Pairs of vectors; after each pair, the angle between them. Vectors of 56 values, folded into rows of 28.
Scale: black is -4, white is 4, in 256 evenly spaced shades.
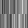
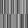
partly aligned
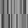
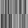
partly aligned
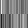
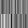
partly opposed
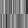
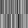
partly aligned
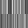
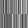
orthogonal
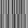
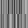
nearly parallel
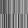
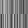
nearly opposite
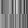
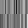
partly opposed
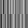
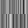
partly opposed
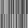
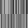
partly aligned
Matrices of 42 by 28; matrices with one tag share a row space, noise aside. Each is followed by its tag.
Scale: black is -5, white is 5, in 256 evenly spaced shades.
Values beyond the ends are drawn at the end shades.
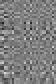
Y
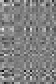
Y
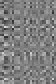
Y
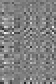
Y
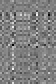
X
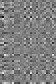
Y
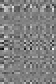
Y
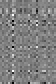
X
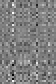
X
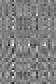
X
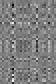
X
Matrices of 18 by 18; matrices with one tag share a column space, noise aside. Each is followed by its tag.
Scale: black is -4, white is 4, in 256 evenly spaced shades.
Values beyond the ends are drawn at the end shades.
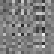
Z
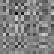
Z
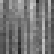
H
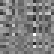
Z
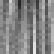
H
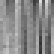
H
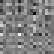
Z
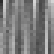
H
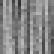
H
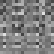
Z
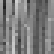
H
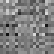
Z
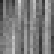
H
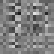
Z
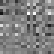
Z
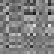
Z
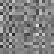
Z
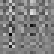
Z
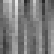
H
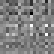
Z
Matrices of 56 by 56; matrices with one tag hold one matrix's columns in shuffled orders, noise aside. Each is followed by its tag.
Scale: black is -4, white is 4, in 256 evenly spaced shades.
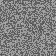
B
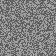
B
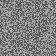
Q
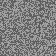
Q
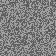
Q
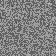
Q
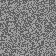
B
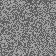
B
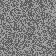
Q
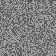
B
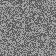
B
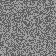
B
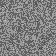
Q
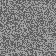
B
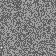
Q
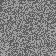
B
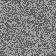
B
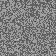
Q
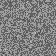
Q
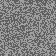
B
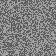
B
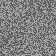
Q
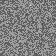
B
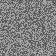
B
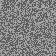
Q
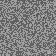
B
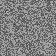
B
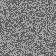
B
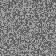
Q
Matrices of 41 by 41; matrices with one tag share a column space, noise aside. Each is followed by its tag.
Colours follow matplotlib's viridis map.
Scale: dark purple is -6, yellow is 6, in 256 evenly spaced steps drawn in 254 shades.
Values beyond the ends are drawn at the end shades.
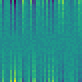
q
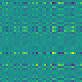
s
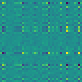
s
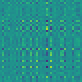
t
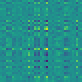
t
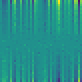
q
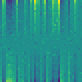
q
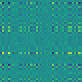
s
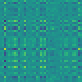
t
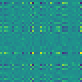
s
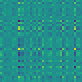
t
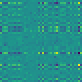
s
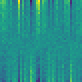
q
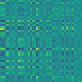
t
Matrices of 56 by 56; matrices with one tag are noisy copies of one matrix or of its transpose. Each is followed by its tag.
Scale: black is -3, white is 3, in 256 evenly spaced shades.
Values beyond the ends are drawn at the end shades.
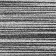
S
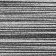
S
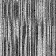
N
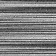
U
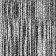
N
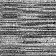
N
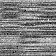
N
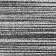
S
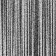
S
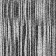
N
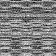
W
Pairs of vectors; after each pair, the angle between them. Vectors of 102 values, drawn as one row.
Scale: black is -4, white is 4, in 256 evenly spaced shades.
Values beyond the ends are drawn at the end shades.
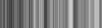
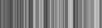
nearly parallel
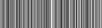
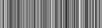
partly aligned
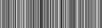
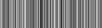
nearly parallel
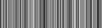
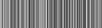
partly opposed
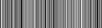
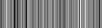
orthogonal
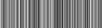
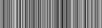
partly aligned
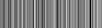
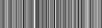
partly aligned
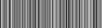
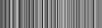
orthogonal
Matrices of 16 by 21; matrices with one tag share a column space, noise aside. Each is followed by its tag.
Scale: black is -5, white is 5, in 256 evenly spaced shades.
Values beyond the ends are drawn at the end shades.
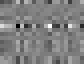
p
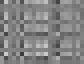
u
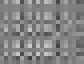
u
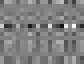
p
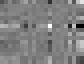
p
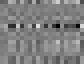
p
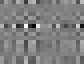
p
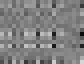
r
